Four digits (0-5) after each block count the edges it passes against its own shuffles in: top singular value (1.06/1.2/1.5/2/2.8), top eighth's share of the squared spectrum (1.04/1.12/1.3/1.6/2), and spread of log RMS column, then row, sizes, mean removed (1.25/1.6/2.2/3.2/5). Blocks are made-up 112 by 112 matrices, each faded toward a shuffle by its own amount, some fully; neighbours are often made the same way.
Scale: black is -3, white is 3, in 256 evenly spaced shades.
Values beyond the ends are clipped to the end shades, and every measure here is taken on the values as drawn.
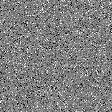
2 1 0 0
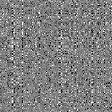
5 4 3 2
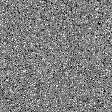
3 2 0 0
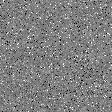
0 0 0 0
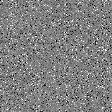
3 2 1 0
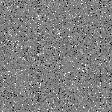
3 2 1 0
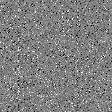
3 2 1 0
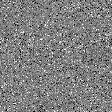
3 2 1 1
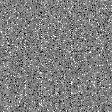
3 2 1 1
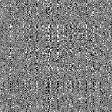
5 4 3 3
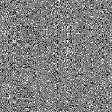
4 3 2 1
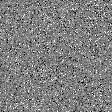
0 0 0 0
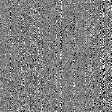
2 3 4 0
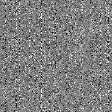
2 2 4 0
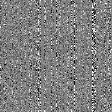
2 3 4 0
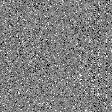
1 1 2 0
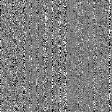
2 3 4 0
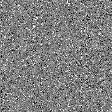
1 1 2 0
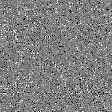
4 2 1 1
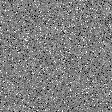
0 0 0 0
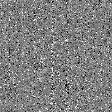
1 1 2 0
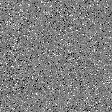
2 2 1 0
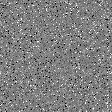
1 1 0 0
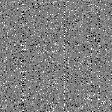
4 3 3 1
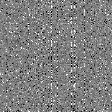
3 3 3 0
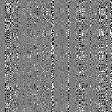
5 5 5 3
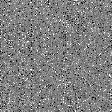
3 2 2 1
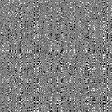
5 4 3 3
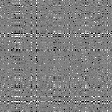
5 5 3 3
